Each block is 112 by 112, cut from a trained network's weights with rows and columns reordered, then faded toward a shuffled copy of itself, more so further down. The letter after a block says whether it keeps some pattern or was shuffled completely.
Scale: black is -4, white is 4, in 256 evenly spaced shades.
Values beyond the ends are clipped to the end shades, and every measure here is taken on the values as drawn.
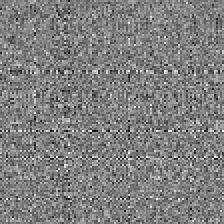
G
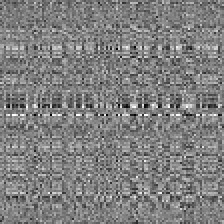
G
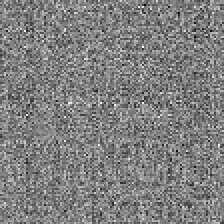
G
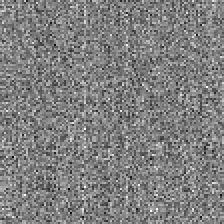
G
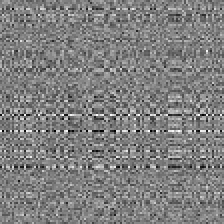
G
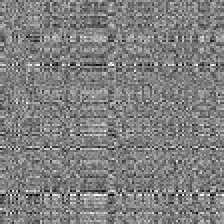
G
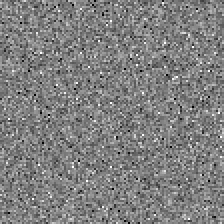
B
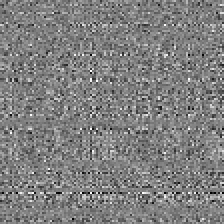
G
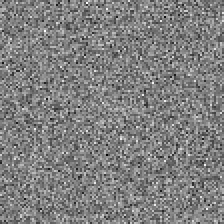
B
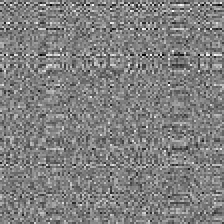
G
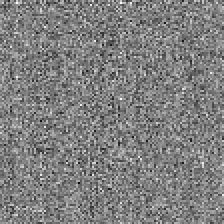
G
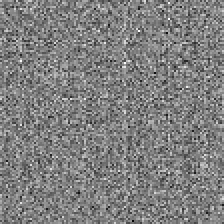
G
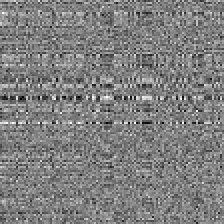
G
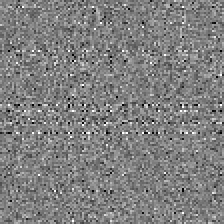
G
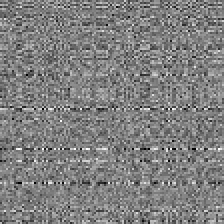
G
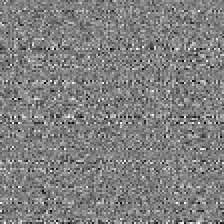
G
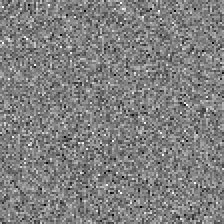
B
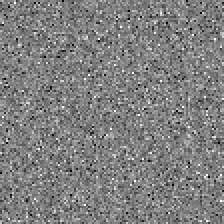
B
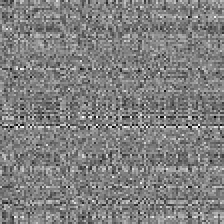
G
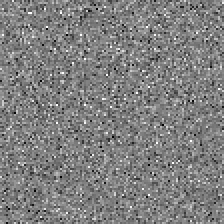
B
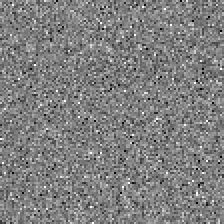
B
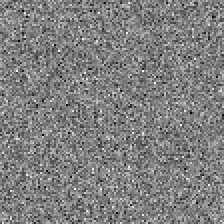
B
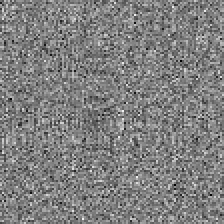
G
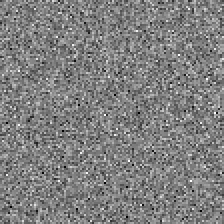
B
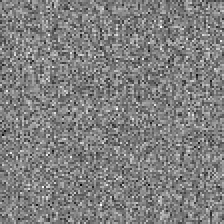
G
